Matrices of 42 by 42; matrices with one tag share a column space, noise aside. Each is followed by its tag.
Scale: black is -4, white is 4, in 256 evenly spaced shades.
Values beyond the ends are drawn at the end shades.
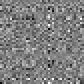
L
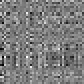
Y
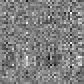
Y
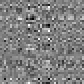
L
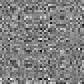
L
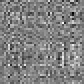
Y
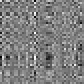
Y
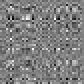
L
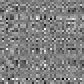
L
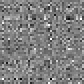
L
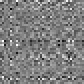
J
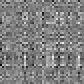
Y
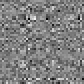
L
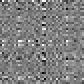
J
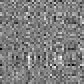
Y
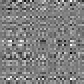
J
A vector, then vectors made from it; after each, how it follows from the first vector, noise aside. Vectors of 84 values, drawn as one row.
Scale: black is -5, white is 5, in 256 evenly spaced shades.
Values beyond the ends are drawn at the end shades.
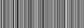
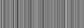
shrunk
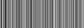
wrapped around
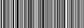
scaled up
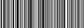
scaled up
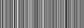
negated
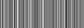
negated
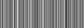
negated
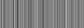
shrunk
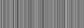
shrunk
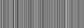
shrunk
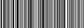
scaled up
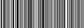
scaled up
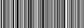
scaled up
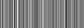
negated
